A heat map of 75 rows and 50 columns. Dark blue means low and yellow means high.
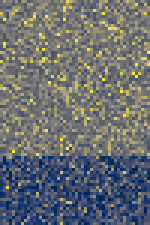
Stripes: none. Histogram: bell-shaped. Seam: horizontal, 70% of the way down, the top part higher.
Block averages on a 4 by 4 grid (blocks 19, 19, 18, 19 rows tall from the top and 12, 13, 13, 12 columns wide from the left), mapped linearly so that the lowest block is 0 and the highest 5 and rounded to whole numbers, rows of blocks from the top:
5 5 5 5 | 5 5 5 5 | 4 4 4 4 | 0 0 0 0
